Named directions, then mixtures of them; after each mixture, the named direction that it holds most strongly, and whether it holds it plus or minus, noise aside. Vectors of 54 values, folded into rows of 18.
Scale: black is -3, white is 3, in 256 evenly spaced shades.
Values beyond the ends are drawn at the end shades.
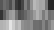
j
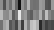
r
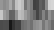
j, minus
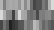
j, minus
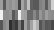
r, plus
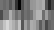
j, plus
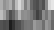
j, minus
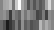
j, minus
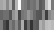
r, minus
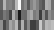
r, minus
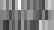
r, minus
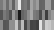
r, minus
